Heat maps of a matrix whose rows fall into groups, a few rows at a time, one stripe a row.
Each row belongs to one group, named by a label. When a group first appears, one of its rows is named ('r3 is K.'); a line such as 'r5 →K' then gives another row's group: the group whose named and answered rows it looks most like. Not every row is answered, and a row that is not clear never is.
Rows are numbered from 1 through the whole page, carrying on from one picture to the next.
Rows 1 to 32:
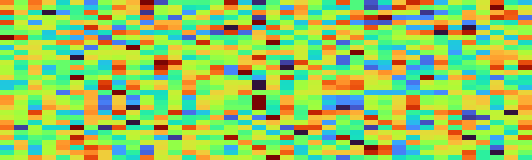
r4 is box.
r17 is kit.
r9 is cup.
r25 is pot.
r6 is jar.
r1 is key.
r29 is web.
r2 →key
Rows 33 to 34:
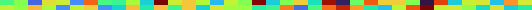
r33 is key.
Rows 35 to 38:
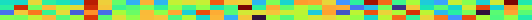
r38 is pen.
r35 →box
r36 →web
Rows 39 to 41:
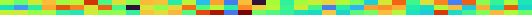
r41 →jar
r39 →pen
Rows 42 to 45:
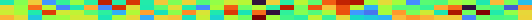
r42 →kit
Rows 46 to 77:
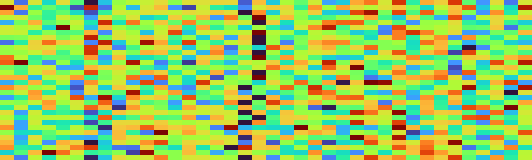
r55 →jar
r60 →pen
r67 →cup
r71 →key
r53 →pen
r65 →kit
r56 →pen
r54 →kit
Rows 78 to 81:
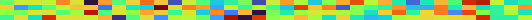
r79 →key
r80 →pen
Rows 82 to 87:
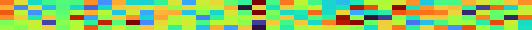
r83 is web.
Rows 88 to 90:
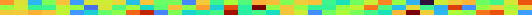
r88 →pot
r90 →key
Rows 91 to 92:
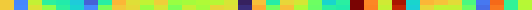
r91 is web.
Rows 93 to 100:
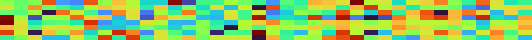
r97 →pot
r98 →pot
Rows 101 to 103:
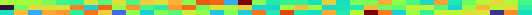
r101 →jar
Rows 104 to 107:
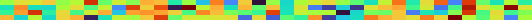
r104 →pen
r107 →web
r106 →cup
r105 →cup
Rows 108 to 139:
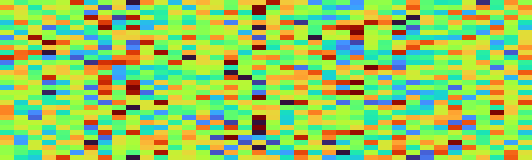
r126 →kit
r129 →pot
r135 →key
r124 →kit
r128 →key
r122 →pot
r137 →pen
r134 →kit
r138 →key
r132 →pen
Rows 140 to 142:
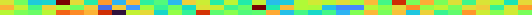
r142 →cup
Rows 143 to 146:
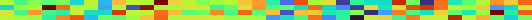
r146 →web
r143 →key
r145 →key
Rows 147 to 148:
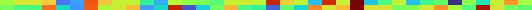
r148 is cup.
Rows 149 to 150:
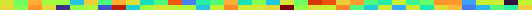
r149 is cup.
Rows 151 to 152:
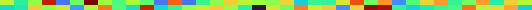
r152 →box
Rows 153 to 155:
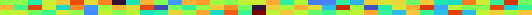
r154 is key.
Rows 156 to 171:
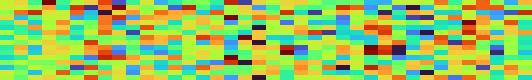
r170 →pot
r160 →cup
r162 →pot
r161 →box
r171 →pen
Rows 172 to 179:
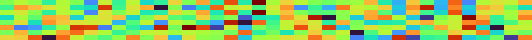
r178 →web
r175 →pot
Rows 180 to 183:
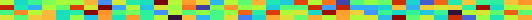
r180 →key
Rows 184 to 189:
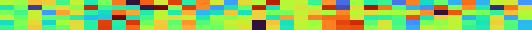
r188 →kit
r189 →kit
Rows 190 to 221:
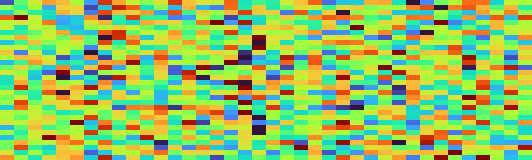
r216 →pen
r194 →jar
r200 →web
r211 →cup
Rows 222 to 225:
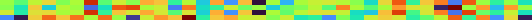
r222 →pen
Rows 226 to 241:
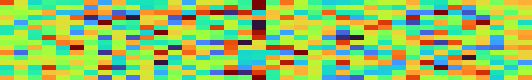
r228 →jar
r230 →box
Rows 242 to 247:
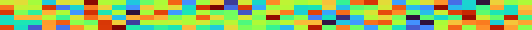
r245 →cup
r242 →jar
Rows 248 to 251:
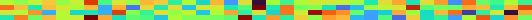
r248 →pen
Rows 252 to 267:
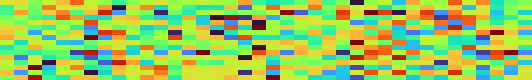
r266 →web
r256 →pen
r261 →box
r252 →web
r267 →cup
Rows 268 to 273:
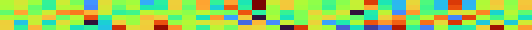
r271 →pen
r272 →web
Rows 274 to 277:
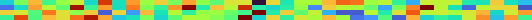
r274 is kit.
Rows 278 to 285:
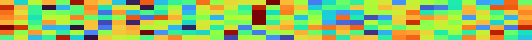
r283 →pot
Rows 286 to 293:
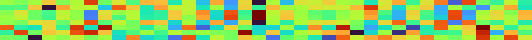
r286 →pen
